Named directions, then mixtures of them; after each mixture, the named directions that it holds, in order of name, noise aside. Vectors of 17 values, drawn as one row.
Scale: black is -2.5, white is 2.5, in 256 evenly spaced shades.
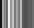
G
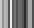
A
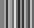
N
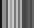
G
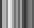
A, G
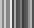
A, N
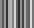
N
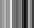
A, G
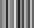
N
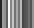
G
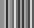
N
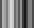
A, G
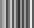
A, N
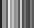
G, N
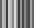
G, N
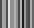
G, N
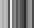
A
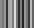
N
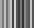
A, N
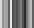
A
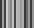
G, N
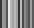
G, N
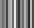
N
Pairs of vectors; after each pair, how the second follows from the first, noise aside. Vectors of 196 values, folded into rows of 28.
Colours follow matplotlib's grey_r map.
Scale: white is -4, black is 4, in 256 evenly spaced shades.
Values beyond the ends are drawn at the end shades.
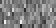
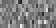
shuffled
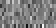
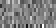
copied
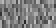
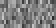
shuffled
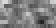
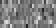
shuffled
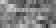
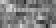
copied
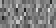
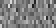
shuffled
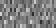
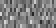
copied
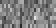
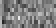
shuffled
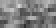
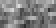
copied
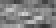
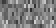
shuffled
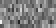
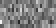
copied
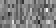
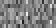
shuffled
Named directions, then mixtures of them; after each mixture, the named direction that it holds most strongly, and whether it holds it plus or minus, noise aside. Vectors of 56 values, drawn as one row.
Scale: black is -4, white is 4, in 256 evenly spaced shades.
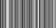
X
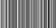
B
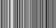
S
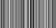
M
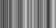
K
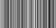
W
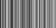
X, plus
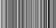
B, plus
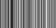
S, minus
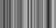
K, plus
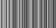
B, plus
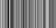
S, minus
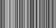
S, plus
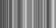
K, plus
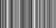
X, plus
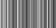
B, plus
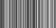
W, minus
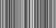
M, minus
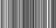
K, minus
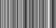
K, minus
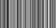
B, minus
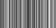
W, minus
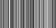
M, plus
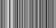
S, plus
